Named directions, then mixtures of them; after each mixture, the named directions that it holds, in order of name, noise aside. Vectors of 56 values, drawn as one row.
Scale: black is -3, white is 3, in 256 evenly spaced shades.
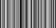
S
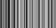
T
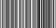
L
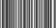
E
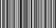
E, S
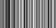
E, T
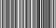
L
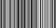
L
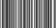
E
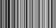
T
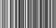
T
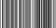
E, L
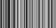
T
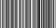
L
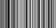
L, T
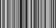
S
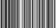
S, T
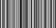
E, S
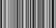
E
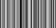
S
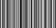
E, S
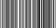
L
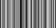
S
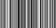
L, T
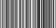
L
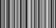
S, T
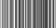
L, T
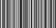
E, S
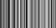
S, T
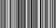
L, T
